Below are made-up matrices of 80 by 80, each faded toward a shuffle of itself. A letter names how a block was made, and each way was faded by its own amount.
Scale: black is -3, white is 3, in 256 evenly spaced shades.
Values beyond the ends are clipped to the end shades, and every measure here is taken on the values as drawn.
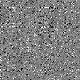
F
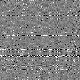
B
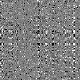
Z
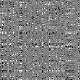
Z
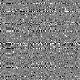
B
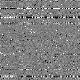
B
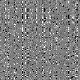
Z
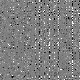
Z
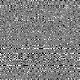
B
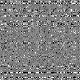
B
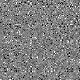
F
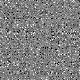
F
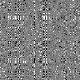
Z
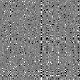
Z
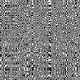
Z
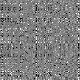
Z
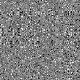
F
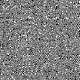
F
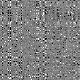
Z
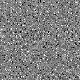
F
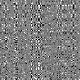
Z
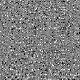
F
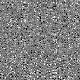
F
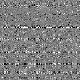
B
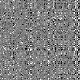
Z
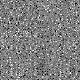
F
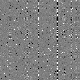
Z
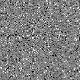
F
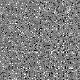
F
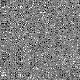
F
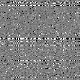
B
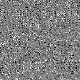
F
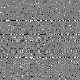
B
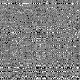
B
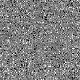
F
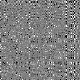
Z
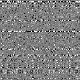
B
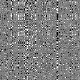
Z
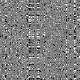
Z
